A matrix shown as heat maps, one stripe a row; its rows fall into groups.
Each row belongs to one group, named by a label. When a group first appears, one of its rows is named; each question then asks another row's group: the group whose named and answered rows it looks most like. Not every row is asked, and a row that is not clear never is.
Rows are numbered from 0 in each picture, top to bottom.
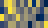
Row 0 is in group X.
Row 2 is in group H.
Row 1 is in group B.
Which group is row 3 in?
B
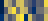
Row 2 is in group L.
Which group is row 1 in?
B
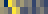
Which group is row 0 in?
X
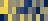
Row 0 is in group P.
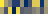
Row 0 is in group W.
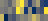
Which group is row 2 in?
W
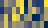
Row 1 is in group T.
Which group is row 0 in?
L
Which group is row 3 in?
P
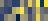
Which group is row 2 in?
B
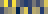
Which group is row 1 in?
B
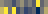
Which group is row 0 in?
W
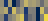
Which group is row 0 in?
W
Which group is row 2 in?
L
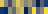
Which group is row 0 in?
H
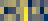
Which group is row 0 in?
B
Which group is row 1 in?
W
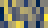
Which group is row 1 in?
B
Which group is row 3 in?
L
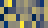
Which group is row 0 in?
B
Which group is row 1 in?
W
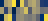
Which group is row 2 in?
B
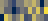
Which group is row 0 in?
W
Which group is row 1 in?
W
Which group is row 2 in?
P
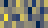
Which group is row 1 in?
P
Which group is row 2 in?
B
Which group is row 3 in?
H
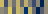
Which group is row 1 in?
L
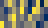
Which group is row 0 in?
B
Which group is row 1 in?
T
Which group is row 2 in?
X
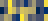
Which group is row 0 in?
L
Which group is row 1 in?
X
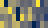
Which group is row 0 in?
W
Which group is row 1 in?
X
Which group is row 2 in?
X
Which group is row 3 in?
H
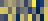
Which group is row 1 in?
H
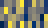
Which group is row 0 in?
P
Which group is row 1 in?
P
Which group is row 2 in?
L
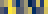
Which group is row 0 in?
B
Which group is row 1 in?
X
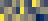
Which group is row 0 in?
T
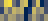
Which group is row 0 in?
B
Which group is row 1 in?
P
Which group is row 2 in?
L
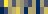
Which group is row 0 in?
P
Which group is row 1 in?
L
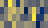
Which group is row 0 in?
X
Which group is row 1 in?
T
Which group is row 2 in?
L
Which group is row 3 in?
H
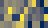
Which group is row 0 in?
L
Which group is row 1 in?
X
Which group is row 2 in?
B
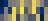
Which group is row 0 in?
T
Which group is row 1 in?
T
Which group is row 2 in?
B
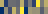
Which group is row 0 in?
W
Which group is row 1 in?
T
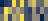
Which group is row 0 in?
T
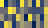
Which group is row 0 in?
W
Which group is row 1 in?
B
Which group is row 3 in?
B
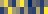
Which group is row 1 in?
B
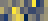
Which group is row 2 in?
L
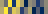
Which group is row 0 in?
L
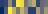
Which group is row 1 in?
B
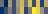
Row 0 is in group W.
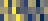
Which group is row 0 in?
H
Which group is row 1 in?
H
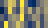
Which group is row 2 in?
T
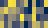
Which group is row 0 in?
B
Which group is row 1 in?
P
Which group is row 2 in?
T
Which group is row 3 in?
W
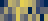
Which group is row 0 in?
X
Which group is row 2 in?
W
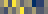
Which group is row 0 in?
H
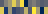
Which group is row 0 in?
T
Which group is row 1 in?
W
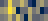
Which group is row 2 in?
L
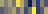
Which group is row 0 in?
P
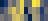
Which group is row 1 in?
T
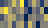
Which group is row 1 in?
P
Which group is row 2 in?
L
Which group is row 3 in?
L
